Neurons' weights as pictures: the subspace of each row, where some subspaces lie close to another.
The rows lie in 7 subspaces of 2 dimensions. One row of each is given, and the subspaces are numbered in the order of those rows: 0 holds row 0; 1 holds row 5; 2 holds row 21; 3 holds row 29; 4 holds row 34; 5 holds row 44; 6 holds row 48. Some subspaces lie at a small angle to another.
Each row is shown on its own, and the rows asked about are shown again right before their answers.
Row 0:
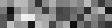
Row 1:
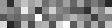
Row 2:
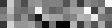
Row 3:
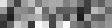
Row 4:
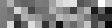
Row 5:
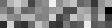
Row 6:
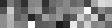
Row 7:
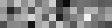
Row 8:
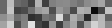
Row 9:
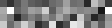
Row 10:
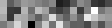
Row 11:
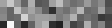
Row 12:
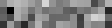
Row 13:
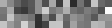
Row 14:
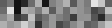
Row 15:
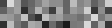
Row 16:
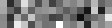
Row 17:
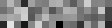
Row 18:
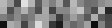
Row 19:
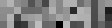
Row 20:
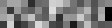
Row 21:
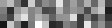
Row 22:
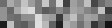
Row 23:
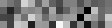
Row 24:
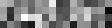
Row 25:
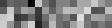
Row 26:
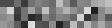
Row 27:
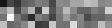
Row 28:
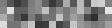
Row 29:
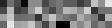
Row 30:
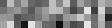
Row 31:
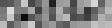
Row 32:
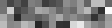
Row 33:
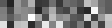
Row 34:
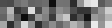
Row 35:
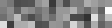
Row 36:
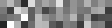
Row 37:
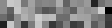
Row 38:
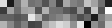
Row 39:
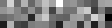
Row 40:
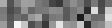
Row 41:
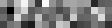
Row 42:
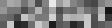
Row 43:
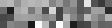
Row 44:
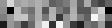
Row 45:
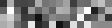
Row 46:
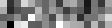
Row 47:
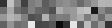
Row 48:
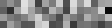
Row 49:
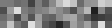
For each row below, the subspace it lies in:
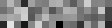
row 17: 2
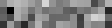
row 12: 3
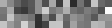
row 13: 6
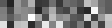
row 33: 6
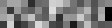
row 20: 1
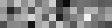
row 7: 4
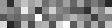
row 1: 3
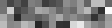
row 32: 5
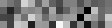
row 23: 0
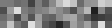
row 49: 4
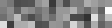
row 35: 1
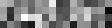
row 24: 4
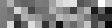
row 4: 4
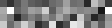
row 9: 5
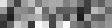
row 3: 2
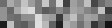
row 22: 6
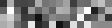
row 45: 0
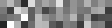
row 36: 2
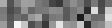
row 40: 0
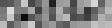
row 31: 4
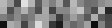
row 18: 6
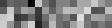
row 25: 2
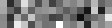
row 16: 0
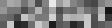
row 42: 1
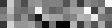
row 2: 3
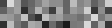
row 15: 3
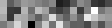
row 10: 4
